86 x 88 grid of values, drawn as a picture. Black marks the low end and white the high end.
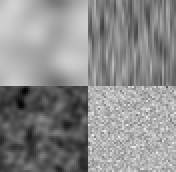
It is made of 2 by 2 panels. Panel 1,1: high, smooth. Panel 1,2: middling, streaked downward. Panel 2,1: low, blotchy. Panel 2,2: high, fine-grained.
